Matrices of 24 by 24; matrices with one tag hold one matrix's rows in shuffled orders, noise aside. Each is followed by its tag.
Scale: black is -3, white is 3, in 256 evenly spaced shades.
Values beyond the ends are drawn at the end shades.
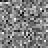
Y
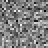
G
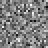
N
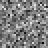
N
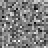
G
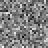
Y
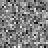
G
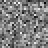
G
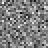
N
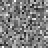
Y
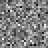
N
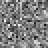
G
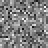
Y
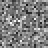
G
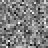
N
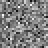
N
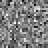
G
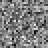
G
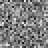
Y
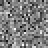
Y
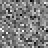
N
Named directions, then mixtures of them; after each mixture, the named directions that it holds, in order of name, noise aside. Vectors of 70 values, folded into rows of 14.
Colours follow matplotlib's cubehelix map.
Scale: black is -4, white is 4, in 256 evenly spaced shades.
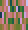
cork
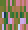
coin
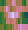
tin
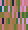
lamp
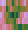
tin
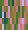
coin, cork, lamp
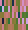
lamp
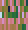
cork, lamp, tin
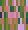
coin, cork, tin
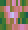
tin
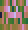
cork, tin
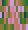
cork, tin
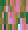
coin, tin
